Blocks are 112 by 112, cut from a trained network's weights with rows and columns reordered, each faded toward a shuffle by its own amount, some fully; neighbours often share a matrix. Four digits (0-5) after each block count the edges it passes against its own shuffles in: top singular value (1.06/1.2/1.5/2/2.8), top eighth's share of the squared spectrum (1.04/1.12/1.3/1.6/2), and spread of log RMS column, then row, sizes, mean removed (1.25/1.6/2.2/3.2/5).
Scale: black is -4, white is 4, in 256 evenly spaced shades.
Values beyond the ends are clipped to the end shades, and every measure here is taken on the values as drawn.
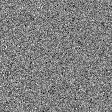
0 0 0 0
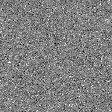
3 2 0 1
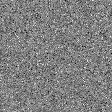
0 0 0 0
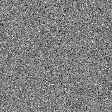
0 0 0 0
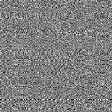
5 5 1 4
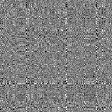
5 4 3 3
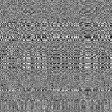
5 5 2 4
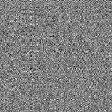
4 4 2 3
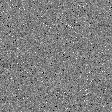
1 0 0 0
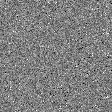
1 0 0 0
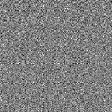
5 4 2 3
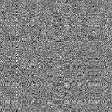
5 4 2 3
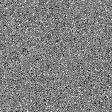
2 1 0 0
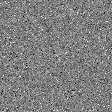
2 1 0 0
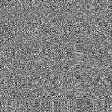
4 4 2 3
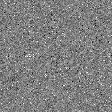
3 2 1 1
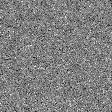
2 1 0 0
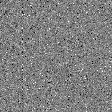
2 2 1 0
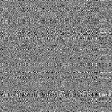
5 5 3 4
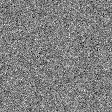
1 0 0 0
